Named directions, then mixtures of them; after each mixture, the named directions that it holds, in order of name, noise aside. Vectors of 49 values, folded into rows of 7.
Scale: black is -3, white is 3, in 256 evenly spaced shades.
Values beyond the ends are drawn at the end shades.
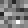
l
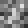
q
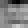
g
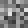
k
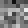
g, k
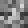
q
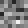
l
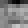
g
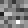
l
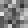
l, q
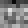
g, k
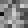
l, q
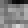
g
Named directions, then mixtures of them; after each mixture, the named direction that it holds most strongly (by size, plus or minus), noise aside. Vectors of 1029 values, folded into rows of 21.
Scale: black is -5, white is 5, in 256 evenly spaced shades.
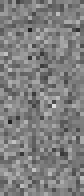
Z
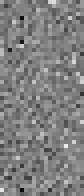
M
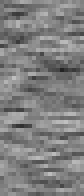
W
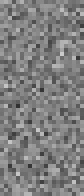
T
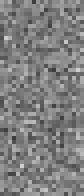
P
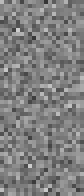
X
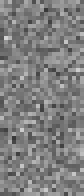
P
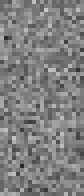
P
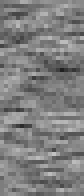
W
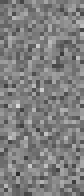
T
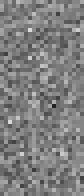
Z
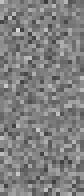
X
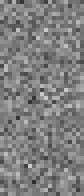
X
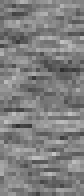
W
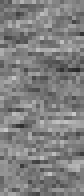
W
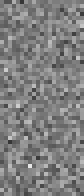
T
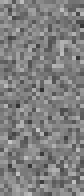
T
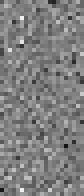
M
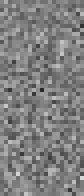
T
